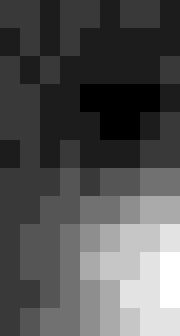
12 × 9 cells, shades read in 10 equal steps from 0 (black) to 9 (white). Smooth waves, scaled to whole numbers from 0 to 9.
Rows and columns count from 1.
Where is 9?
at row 10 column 9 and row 11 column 9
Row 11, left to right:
2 2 3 4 5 6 8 8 9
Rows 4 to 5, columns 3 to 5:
1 1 0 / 1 1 1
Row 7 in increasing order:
2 2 2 2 3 3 3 4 4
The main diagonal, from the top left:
2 2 2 1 1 1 3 6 8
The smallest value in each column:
1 1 1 1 0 0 0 0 1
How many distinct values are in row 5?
3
